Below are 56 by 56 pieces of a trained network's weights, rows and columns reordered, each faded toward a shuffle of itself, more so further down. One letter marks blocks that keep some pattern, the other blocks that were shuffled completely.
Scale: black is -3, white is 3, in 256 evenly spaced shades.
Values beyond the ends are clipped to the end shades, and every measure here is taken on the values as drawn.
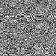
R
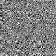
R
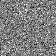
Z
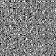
R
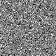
Z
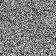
Z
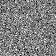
Z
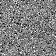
Z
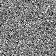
Z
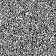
Z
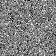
Z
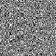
R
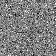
Z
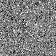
Z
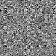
R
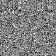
R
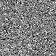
Z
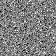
Z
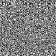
R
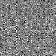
R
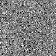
R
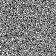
Z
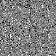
R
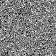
Z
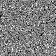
Z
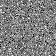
Z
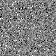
R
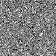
R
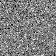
Z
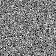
Z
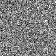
R
